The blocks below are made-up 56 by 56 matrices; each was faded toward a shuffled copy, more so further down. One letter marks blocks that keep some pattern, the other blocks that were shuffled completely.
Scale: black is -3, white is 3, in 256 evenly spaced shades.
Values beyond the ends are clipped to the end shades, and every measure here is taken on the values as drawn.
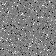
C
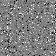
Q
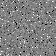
C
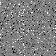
Q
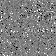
Q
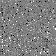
Q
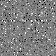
Q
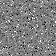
C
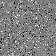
C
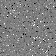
C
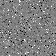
C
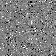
Q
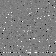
Q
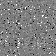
Q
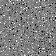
Q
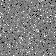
C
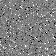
C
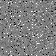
Q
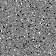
C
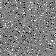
Q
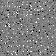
Q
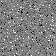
C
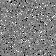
C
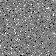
C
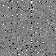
Q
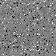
Q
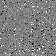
Q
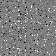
Q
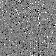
Q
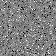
C
